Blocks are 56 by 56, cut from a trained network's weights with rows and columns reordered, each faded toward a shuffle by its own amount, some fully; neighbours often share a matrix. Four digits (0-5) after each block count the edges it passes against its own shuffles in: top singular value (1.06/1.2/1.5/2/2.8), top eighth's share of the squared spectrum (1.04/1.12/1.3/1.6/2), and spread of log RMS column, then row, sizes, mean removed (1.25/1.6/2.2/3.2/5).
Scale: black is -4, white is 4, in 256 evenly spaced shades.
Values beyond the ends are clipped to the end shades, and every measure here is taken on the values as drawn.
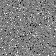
0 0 0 0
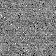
1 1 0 0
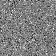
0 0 0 0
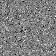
0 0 0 0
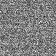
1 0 0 0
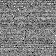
3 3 0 1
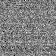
2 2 0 0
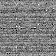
4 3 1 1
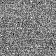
1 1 0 0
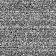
3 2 0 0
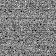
2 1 0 0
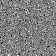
0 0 0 0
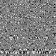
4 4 0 3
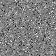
2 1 0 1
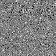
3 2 0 1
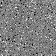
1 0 0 0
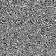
2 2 0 1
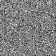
2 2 0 1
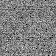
2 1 0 0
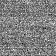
2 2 0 0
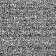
2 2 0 0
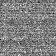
3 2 0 1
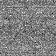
2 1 0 0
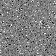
1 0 0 0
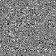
3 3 0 2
